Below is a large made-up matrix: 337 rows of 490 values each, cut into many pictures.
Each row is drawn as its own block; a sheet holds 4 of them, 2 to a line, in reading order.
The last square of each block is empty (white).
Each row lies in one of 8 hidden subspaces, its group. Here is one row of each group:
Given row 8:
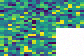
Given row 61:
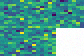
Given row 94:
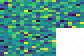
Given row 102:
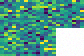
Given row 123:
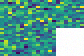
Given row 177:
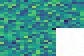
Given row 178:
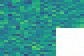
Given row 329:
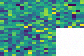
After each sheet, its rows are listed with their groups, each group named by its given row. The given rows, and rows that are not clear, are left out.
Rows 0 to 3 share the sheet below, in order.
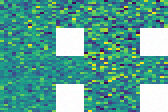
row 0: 329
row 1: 61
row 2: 177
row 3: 123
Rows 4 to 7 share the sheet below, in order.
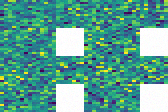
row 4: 102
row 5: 102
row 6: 8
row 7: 178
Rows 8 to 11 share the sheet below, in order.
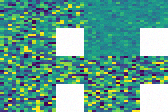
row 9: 8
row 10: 102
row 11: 8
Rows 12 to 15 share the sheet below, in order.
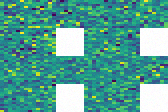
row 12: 61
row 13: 61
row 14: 177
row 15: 329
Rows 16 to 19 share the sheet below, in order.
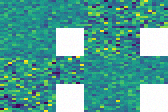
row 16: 94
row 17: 61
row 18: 61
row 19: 61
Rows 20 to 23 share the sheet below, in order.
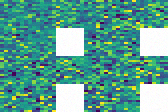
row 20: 8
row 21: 177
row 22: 177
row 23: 8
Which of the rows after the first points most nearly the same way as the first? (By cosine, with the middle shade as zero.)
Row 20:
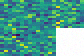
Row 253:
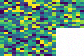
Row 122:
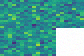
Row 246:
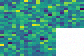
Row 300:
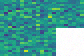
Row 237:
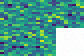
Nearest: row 253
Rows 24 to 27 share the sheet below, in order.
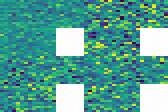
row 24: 178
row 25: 177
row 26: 8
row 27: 94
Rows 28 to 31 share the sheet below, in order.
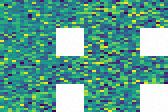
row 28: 8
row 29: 178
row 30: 94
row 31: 178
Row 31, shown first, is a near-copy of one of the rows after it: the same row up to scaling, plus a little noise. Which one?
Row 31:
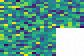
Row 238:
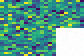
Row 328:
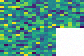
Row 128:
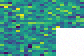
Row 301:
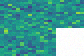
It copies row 328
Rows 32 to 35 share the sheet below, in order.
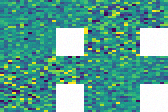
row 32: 123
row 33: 177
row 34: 8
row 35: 8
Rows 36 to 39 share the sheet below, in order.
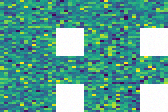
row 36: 61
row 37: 178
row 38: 178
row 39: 61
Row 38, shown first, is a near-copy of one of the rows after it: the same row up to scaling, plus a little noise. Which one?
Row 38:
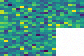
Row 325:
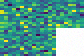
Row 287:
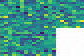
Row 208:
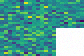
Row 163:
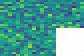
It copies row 325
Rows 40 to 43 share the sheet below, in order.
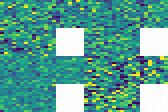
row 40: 61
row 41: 102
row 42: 177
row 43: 102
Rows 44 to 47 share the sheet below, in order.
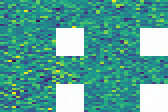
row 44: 94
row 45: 123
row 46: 8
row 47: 178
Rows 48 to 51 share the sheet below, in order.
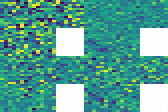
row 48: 123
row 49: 61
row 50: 123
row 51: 178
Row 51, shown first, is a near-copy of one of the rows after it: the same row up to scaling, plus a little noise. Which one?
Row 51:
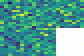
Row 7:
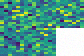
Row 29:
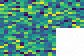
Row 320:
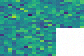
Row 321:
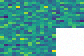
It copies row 7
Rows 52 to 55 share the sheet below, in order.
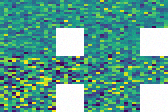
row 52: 94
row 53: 178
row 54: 8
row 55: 102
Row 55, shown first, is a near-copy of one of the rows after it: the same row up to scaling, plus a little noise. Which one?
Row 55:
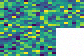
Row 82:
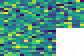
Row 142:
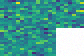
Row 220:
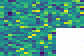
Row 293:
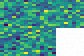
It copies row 293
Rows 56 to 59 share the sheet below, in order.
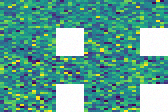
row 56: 61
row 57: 61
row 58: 123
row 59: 94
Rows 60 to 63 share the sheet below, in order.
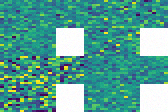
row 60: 8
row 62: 102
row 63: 178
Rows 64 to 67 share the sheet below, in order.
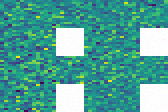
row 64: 177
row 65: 94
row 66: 178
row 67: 123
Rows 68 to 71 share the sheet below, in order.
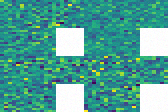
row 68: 94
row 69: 177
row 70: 178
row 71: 177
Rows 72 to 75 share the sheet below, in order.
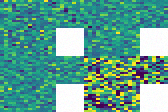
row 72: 329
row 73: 8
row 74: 8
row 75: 61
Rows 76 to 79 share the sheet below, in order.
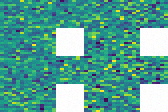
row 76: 61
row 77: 177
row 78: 102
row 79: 8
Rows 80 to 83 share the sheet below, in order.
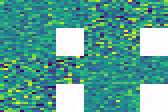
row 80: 102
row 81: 329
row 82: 102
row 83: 61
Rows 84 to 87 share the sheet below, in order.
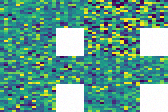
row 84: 329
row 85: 123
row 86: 61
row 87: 94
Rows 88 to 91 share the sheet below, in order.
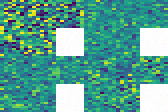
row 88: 177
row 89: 102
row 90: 61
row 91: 329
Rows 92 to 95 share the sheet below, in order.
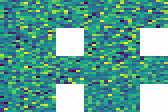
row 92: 102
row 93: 102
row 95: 123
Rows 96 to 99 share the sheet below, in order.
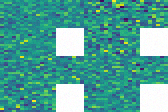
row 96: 8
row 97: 123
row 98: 61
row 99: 8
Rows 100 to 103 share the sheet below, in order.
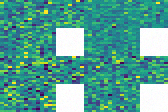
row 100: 102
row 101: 329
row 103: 123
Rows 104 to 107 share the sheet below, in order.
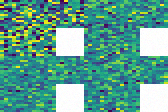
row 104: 329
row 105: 178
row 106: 102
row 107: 178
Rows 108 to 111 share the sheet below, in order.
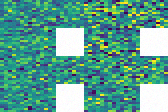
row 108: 102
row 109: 178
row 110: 329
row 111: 177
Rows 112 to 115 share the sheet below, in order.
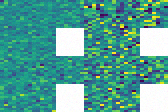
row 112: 94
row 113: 329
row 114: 177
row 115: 94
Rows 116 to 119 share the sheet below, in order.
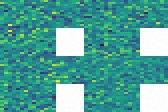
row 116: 94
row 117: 178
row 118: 94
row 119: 94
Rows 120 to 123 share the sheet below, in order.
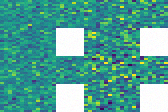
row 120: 329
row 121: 177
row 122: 177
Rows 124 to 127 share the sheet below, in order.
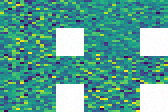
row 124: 123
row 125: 8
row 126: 123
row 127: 8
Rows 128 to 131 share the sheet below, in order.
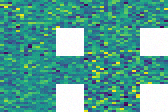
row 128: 178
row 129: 178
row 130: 8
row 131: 177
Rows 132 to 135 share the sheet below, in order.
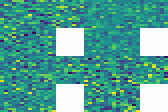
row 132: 8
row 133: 94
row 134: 94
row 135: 94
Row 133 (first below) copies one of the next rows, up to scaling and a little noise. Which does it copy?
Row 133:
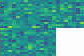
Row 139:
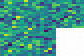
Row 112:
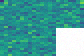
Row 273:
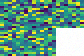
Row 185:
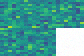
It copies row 185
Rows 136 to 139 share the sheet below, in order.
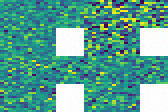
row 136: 8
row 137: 123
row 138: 8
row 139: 94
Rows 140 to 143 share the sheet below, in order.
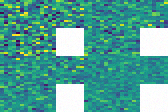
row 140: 178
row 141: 94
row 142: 102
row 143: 102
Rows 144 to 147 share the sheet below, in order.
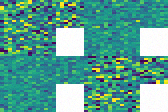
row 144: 329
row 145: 123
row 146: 329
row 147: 178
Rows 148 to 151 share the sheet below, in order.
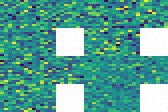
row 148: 177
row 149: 61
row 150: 178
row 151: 8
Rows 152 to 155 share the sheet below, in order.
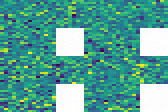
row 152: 329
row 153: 61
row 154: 94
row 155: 94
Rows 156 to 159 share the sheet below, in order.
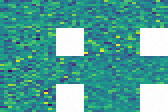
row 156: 329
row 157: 61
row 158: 329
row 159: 8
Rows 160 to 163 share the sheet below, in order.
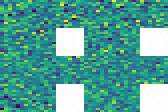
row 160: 329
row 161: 123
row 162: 61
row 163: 178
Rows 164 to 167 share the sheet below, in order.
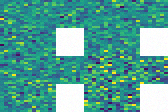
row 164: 8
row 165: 123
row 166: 329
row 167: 102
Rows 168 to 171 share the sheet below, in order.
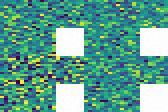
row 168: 8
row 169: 178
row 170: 123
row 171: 102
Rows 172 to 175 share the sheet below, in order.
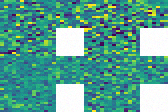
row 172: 178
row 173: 178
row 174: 61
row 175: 94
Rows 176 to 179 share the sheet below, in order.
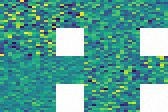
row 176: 177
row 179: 102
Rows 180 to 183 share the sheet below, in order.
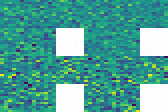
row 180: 61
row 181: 177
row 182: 94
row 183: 94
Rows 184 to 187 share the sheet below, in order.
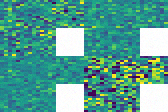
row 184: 329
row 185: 94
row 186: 329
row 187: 177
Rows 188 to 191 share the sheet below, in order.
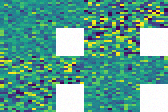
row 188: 177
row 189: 94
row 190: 178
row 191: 102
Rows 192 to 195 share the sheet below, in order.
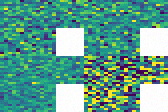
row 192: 61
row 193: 178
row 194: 94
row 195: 8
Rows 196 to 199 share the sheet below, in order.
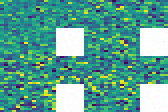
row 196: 329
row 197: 123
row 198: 61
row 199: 102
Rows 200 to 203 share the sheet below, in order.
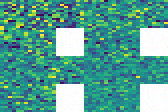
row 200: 177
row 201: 94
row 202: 8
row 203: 123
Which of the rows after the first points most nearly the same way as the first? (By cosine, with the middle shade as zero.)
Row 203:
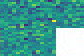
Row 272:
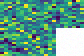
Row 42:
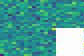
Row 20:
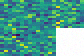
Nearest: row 20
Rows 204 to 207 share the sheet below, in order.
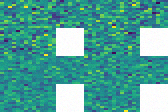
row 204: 61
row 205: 329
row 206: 178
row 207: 94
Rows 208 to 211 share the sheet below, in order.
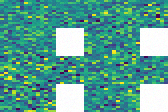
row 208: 178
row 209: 329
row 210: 8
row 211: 61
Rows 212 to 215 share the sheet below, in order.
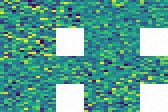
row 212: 123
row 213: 123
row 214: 102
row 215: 177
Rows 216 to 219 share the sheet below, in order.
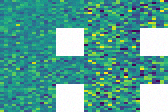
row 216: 329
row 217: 102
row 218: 177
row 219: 8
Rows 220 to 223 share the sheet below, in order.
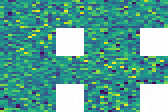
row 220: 102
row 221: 61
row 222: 61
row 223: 178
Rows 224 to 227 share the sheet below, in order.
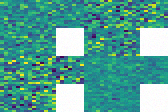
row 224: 177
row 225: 177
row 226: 61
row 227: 8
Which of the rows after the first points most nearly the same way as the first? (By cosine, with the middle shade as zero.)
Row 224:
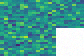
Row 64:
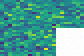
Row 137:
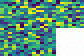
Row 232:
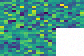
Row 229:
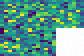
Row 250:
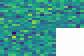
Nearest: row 232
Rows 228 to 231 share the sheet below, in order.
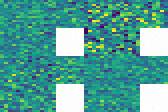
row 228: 329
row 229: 177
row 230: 8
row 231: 178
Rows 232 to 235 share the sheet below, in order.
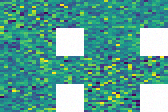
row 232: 177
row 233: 61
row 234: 94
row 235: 102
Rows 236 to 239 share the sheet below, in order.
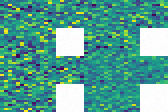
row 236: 178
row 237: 177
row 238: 178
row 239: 94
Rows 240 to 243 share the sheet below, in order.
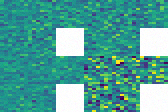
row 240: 94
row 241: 102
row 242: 61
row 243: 123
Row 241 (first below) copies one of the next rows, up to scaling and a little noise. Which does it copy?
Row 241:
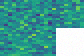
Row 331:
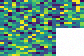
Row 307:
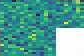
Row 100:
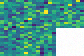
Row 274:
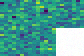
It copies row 331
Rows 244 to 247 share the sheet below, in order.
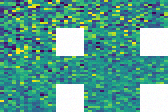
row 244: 123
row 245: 177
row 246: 102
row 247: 8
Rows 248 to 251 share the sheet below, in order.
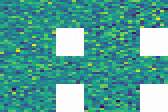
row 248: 61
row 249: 329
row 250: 8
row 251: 61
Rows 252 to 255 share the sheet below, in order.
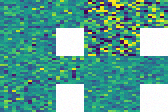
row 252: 61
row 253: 123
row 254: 329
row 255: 8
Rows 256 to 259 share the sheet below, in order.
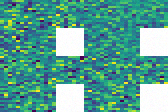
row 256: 8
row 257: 178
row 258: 94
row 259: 123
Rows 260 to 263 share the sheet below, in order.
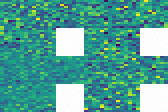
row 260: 177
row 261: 61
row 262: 94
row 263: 61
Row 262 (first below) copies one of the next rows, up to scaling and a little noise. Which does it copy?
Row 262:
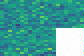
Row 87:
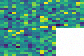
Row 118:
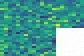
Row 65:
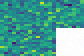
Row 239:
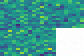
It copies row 239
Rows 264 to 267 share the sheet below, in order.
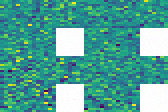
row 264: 329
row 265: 61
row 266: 329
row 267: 61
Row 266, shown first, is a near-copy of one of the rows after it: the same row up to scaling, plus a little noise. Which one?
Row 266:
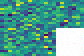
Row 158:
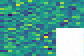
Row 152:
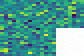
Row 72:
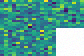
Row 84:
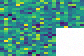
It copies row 158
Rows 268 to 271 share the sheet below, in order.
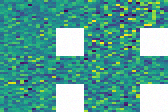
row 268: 329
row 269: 329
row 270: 123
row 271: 177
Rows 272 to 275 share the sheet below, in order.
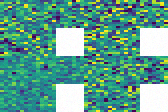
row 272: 61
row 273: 94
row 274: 102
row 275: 8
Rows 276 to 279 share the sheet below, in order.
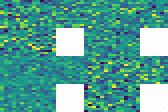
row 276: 178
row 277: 8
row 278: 177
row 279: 177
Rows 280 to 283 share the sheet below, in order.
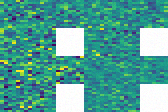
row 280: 177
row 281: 8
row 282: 178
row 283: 123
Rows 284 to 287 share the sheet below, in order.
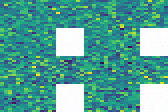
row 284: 8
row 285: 329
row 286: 177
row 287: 178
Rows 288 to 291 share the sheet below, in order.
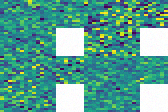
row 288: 123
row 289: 329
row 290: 94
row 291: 8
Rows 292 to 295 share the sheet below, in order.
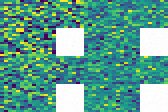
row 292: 61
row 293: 102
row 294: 8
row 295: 61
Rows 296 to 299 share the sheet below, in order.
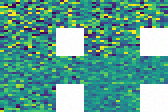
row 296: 8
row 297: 8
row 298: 61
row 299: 61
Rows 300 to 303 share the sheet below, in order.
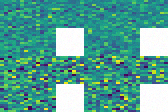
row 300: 102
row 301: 178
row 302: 329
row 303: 123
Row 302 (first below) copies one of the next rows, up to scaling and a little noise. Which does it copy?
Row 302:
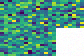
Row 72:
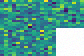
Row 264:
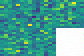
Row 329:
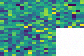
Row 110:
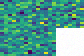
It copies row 110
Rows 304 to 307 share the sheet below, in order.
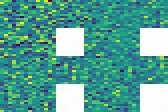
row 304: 177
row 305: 8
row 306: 329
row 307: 102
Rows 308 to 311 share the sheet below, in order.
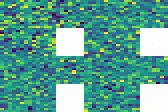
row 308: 61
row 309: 61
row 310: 329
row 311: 94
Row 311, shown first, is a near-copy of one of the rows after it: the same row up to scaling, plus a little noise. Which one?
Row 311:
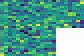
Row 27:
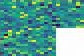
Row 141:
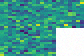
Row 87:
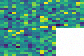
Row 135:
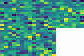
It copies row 141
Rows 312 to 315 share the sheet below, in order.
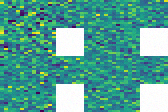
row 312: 177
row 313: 94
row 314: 94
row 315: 8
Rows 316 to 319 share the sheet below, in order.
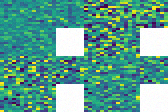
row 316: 177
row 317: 178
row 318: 177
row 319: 94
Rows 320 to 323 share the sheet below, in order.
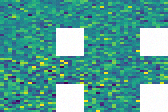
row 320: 178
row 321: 178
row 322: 177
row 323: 8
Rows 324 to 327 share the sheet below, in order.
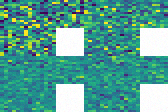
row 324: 329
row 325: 178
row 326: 178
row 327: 123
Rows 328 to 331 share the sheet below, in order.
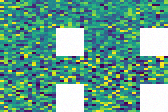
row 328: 178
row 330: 94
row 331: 102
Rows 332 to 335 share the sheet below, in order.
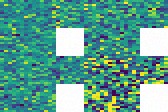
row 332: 8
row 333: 178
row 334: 61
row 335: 178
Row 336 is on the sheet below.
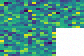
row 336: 8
